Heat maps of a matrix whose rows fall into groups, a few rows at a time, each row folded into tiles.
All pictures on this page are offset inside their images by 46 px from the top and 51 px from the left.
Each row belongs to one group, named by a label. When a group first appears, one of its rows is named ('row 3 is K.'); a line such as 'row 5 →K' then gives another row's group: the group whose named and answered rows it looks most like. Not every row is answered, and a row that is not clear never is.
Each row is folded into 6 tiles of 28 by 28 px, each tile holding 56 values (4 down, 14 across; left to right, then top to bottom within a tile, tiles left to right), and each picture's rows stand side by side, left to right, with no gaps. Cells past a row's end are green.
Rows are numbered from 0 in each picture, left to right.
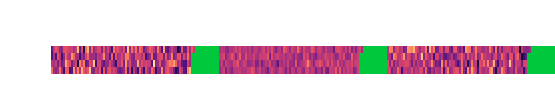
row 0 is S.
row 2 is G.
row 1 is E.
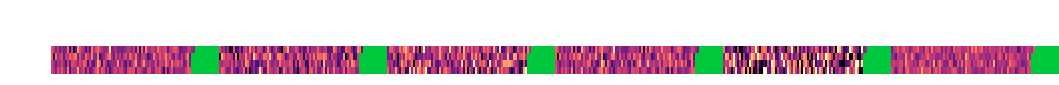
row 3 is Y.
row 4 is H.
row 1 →H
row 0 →Y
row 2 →S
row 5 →S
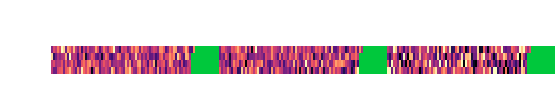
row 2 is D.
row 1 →S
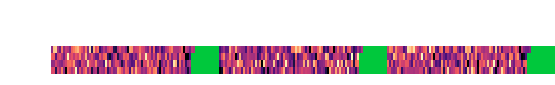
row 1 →E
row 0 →G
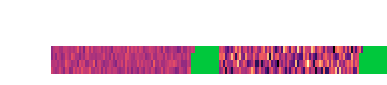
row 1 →E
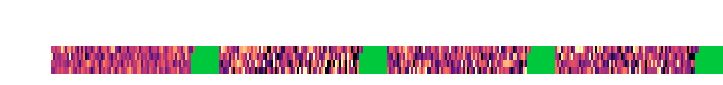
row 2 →S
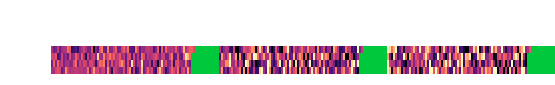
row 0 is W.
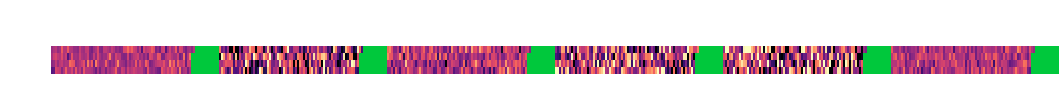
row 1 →H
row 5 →H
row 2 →E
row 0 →E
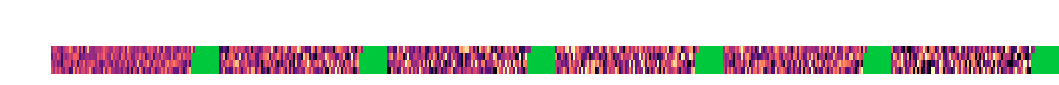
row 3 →S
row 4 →S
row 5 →H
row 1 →E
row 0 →S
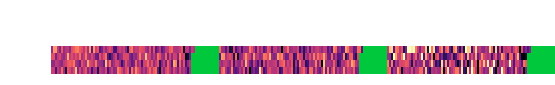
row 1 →H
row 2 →G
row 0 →G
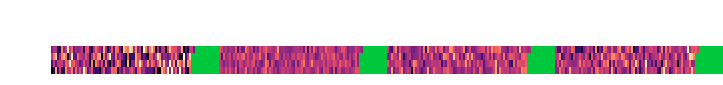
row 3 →W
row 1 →Y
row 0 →E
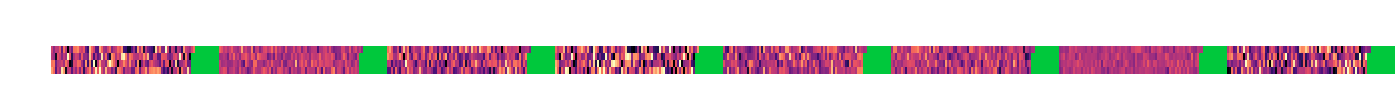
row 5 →G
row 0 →D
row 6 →E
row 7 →E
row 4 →W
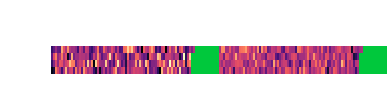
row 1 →G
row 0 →E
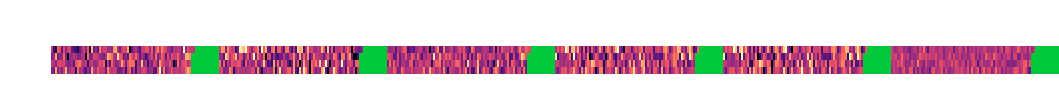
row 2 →W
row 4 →S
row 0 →W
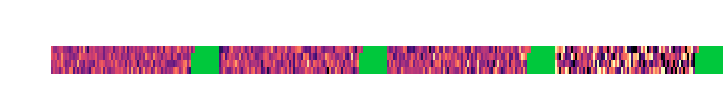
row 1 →E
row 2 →W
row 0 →H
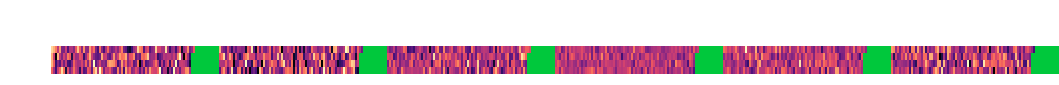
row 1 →H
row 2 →W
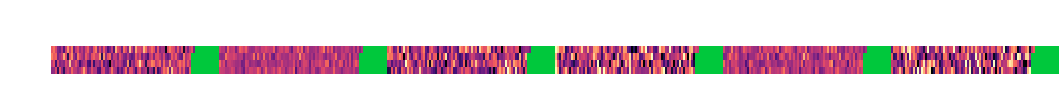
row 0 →E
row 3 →D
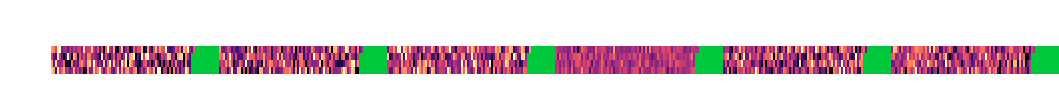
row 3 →Y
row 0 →D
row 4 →E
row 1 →H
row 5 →G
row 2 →S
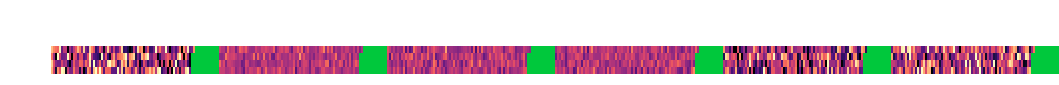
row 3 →S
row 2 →Y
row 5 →S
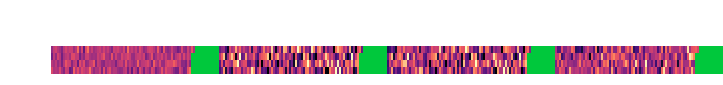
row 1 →E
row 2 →E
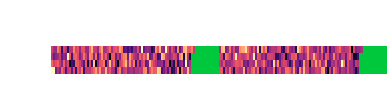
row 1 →G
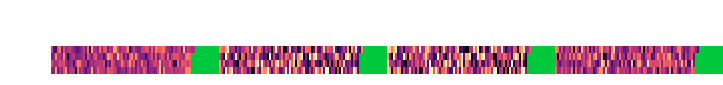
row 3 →Y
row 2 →D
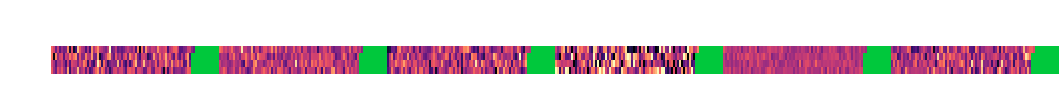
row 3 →D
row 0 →Y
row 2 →E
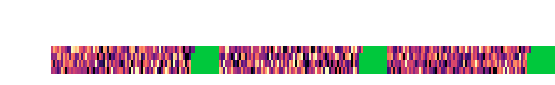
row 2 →E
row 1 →D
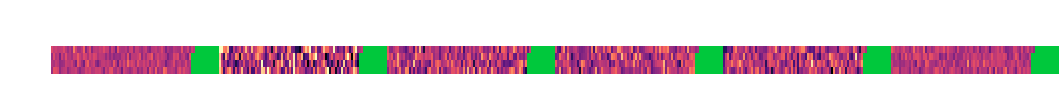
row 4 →E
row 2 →H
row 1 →D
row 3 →W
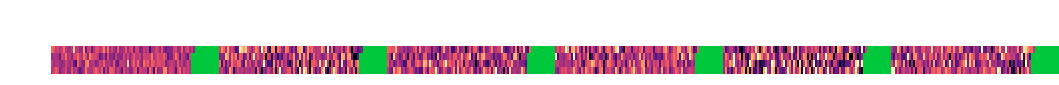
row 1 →G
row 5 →D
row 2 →D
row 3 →S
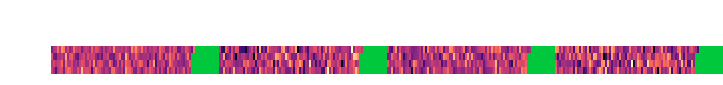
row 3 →Y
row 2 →W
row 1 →W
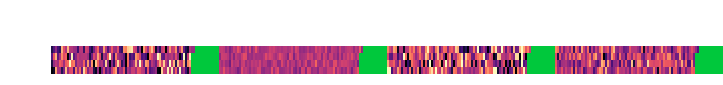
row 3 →Y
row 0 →E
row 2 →D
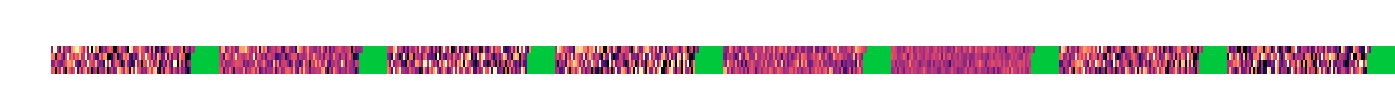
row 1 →G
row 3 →G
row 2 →D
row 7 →H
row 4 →D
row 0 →G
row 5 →E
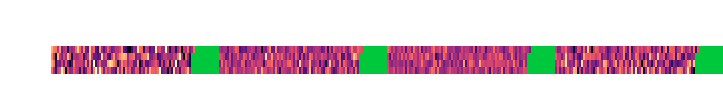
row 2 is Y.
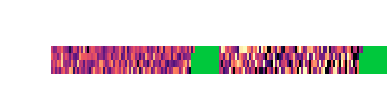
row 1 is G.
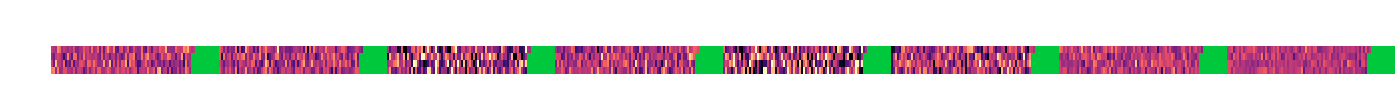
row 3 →W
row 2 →H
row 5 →E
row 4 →H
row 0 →D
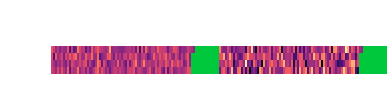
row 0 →Y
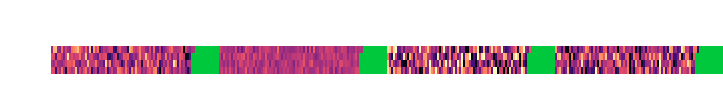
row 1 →Y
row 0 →G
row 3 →H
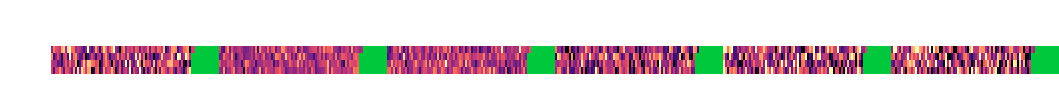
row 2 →D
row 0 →S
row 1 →W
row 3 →H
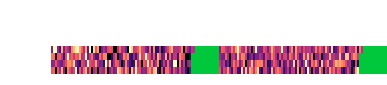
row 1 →S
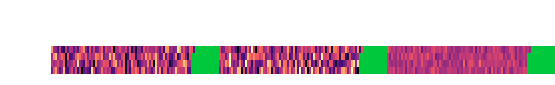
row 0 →H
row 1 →H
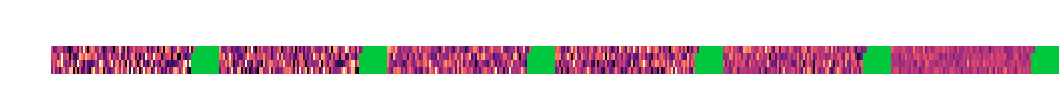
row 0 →H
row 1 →H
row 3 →E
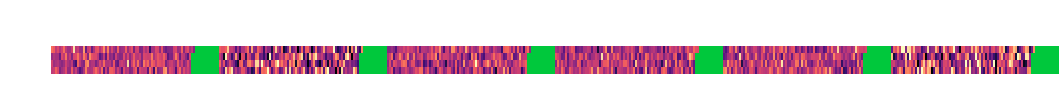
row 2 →E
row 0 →Y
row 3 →W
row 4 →D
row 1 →D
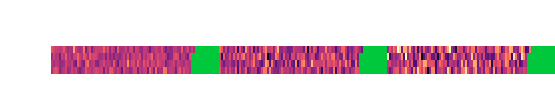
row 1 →Y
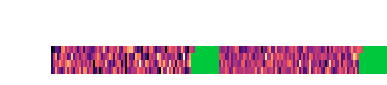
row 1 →W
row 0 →E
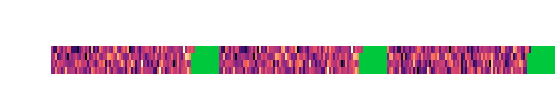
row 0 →W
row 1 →W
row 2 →H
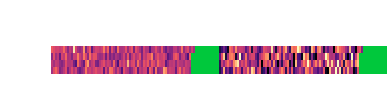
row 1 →E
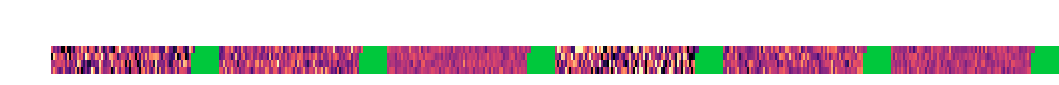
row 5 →Y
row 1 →D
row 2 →Y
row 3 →G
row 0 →H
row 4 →W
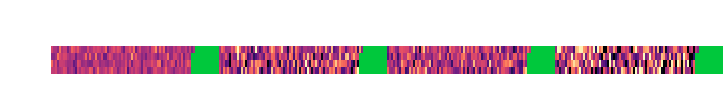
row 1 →S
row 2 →S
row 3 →G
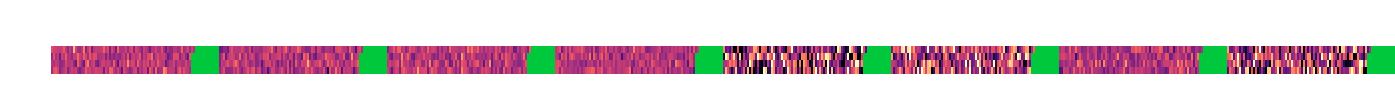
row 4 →H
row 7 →H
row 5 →S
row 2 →S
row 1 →E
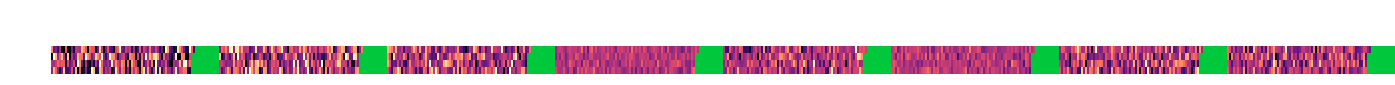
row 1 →S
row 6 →S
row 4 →W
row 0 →H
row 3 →S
